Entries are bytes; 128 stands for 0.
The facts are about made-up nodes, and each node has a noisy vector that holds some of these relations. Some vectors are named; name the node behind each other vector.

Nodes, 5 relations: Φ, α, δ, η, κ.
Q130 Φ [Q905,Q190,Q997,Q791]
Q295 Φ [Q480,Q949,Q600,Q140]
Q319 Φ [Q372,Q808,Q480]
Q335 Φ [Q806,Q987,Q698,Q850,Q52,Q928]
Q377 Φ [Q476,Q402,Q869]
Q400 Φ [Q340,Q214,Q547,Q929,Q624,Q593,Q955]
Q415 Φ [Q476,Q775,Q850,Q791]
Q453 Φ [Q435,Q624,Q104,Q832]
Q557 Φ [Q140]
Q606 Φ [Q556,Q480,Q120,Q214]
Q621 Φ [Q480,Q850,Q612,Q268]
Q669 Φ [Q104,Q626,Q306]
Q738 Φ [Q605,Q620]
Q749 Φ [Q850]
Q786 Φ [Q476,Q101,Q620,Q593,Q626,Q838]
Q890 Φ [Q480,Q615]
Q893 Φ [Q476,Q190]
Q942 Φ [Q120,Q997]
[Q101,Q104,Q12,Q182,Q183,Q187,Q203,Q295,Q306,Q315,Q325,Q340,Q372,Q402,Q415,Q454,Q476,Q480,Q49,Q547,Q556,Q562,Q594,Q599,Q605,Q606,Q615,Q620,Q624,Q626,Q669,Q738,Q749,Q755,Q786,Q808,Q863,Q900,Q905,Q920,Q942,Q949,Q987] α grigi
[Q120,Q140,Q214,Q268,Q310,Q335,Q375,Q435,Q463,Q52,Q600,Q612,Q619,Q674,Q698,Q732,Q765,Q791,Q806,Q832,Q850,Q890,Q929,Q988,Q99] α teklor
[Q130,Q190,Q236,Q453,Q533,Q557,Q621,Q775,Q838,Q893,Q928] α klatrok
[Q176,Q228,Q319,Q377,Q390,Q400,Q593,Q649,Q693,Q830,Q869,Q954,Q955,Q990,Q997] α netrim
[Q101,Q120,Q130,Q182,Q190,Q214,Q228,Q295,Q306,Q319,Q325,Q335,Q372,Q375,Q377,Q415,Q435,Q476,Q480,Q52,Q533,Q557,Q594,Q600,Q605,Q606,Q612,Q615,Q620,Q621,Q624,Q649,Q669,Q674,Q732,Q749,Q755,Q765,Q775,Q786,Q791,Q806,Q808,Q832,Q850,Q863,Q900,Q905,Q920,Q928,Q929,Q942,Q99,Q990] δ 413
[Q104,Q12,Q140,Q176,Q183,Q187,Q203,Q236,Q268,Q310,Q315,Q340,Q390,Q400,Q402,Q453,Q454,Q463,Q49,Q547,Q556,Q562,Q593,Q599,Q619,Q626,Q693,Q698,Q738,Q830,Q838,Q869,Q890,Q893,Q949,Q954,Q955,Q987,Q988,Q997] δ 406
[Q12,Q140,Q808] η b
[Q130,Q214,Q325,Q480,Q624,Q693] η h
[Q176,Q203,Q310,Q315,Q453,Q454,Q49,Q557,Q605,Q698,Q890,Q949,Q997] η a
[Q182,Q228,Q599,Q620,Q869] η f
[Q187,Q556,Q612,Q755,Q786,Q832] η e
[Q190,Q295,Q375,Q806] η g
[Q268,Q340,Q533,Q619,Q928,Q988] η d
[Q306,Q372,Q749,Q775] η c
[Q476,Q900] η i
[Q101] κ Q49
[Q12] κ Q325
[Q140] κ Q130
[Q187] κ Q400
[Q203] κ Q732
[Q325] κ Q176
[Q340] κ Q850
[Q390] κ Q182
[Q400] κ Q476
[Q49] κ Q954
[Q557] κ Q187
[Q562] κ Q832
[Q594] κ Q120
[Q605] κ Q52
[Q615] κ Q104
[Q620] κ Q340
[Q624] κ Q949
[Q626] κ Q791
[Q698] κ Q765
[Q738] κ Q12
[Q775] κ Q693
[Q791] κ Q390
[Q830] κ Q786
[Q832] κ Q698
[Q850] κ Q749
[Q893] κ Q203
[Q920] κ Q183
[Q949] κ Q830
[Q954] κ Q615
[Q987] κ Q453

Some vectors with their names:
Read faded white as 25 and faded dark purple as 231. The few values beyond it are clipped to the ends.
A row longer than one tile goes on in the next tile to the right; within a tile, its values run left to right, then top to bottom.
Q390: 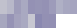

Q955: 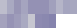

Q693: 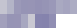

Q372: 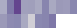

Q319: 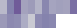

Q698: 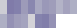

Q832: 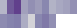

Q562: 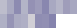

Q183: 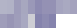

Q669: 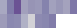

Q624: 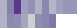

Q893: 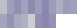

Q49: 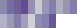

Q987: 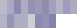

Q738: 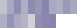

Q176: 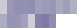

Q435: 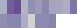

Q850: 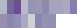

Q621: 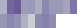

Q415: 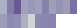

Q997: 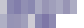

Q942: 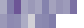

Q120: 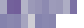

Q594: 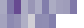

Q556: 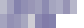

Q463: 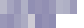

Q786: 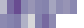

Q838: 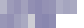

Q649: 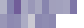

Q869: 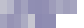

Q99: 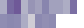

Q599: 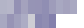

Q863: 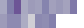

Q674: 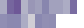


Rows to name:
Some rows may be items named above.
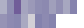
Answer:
Q182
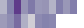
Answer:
Q190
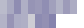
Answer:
Q987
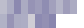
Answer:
Q987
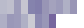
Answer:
Q340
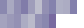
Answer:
Q954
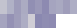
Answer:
Q12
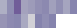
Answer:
Q182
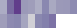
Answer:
Q480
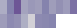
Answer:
Q415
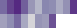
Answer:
Q101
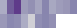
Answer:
Q775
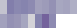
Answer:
Q453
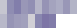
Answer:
Q949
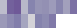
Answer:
Q476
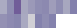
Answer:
Q182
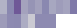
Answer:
Q228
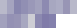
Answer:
Q556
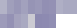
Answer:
Q236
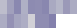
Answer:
Q626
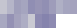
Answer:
Q400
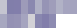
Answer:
Q310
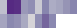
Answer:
Q557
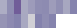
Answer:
Q182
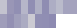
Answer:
Q140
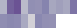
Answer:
Q791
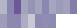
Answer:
Q228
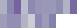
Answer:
Q928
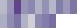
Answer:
Q295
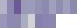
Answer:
Q749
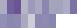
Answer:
Q600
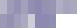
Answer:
Q838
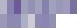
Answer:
Q377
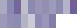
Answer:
Q533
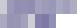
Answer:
Q176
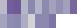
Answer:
Q900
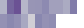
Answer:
Q850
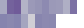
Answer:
Q120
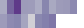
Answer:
Q480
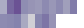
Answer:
Q130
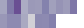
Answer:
Q905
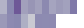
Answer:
Q228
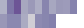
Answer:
Q808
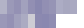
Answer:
Q838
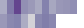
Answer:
Q755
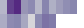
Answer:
Q605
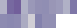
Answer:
Q52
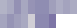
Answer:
Q547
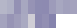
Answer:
Q402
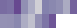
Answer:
Q615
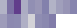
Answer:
Q620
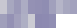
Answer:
Q830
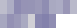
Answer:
Q187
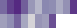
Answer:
Q101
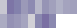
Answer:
Q890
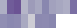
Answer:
Q600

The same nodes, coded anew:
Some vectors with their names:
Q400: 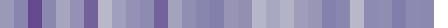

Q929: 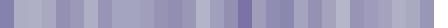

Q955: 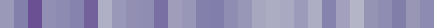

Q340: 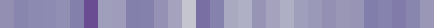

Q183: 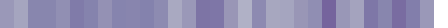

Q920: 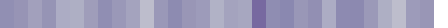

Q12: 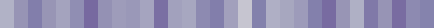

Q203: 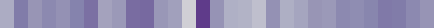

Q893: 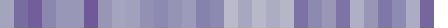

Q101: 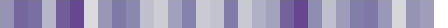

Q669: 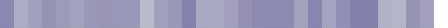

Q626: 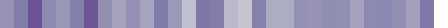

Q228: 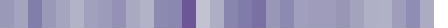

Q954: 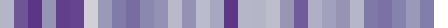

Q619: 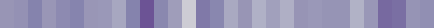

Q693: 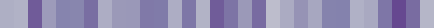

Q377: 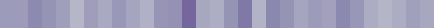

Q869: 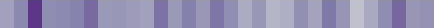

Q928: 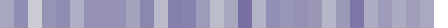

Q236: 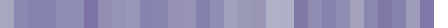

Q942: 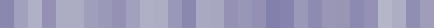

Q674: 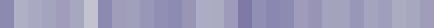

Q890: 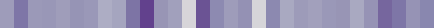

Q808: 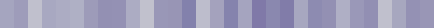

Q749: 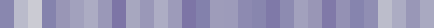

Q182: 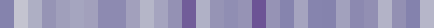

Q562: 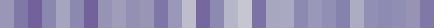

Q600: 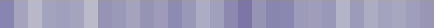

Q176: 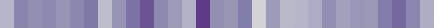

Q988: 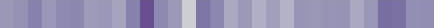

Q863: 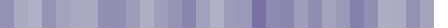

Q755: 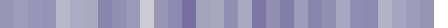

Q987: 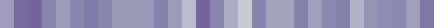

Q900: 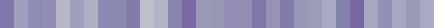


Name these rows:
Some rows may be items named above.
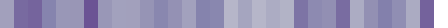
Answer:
Q893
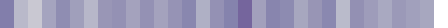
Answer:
Q120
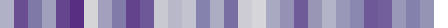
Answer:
Q49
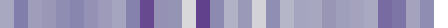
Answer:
Q698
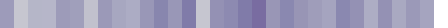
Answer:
Q375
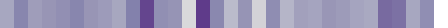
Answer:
Q698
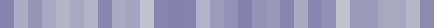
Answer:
Q832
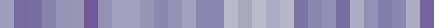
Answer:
Q893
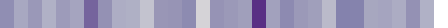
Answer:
Q624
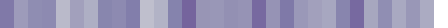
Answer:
Q900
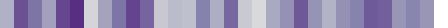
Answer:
Q49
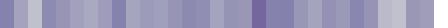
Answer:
Q372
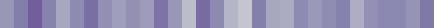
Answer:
Q562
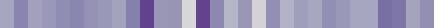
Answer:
Q698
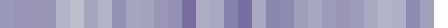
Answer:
Q319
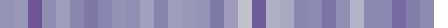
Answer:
Q599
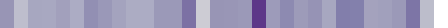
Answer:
Q325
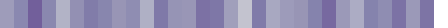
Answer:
Q187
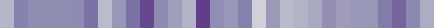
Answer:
Q176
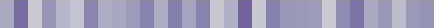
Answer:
Q557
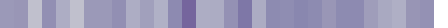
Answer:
Q621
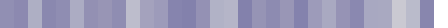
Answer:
Q775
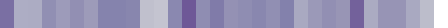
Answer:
Q476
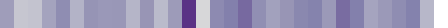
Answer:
Q130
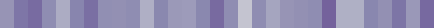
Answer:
Q556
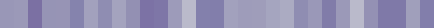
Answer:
Q463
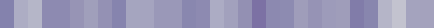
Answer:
Q306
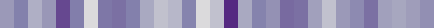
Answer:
Q615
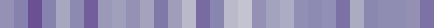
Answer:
Q738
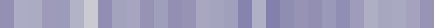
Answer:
Q335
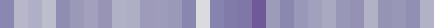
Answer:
Q214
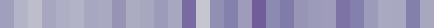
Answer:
Q295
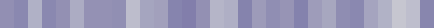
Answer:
Q775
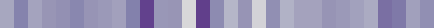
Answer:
Q698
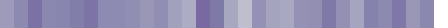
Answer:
Q402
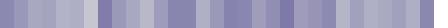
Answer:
Q612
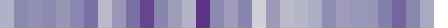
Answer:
Q176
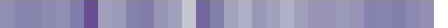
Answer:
Q340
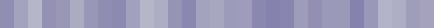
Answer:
Q905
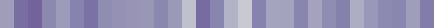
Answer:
Q987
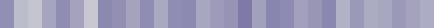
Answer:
Q52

